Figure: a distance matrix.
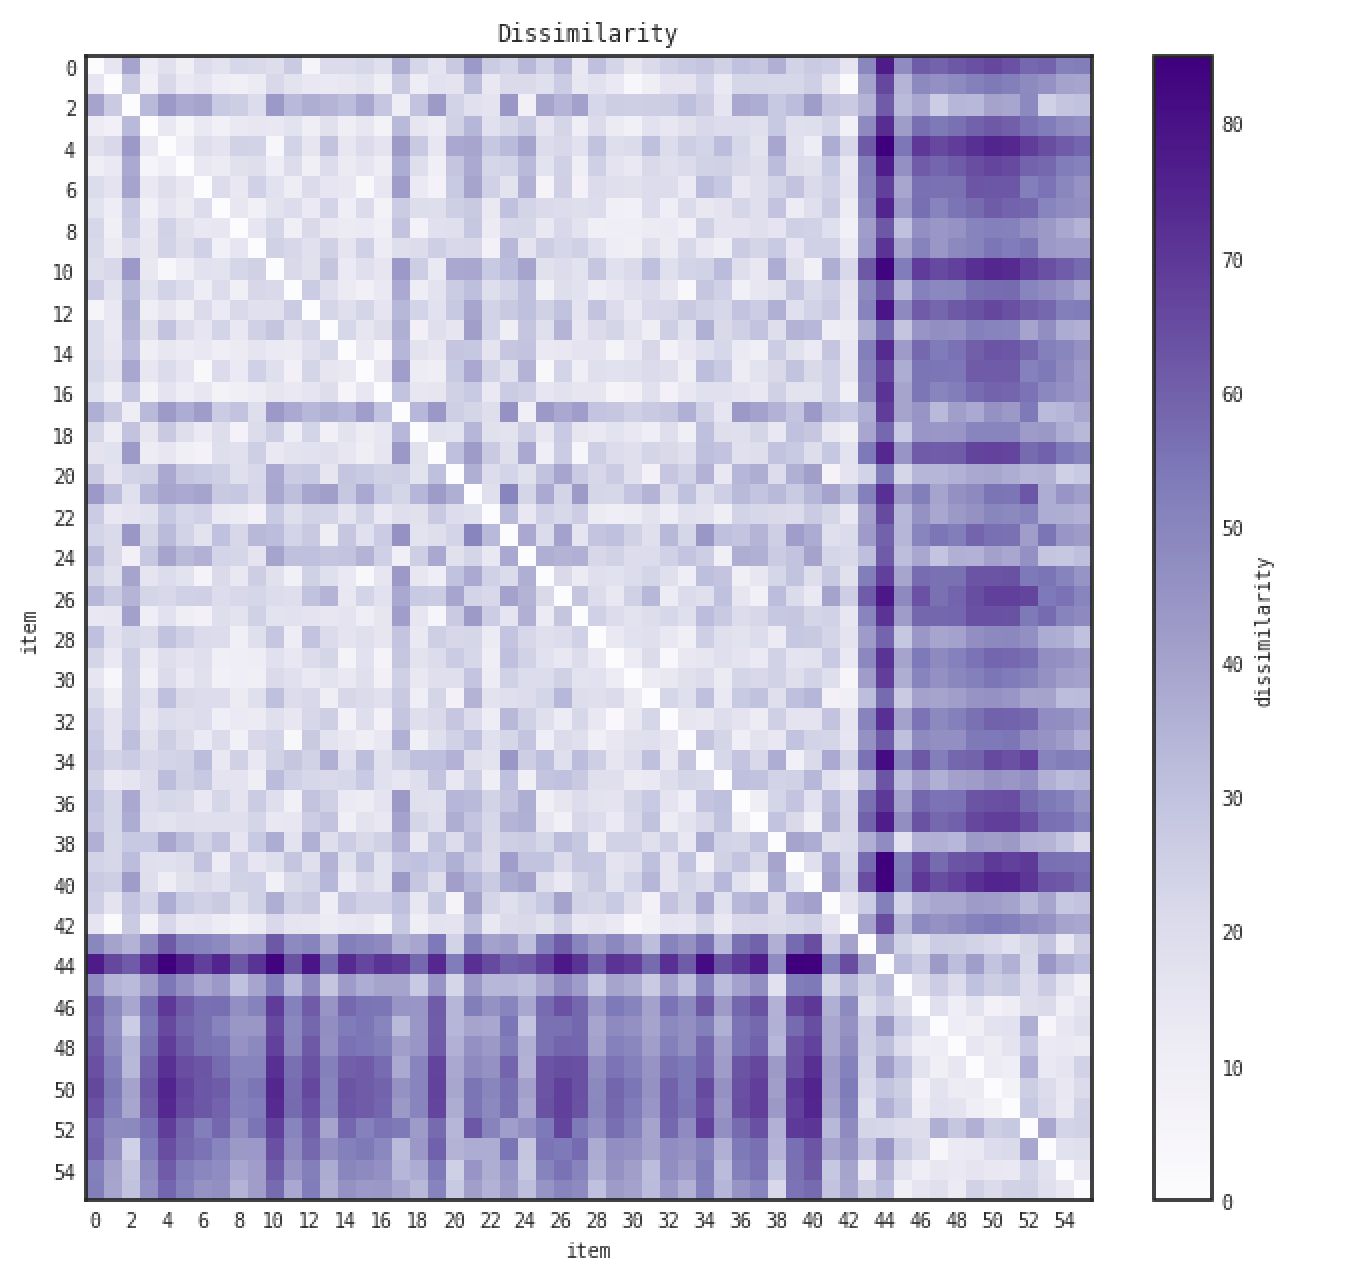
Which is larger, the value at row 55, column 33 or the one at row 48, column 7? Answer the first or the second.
the second
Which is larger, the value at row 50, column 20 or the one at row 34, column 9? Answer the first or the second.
the first
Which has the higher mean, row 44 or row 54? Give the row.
44
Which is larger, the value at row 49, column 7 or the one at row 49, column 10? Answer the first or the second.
the second
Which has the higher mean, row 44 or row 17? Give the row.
44
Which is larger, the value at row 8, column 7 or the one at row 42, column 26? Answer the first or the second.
the second
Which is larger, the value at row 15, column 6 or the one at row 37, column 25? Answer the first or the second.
the second
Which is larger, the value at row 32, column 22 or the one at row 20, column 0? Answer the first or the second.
the second
